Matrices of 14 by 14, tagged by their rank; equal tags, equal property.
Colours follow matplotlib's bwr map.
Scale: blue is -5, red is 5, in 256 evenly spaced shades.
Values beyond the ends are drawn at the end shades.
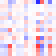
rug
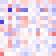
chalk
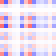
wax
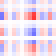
wax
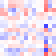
chalk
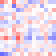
chalk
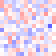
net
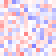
net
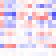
rug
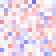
net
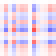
wax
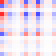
wax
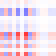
wax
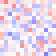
net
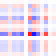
wax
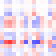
rug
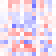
chalk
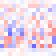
chalk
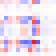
rug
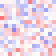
net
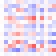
rug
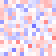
net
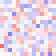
net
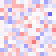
net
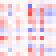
rug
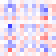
rug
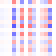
wax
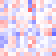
chalk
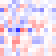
chalk
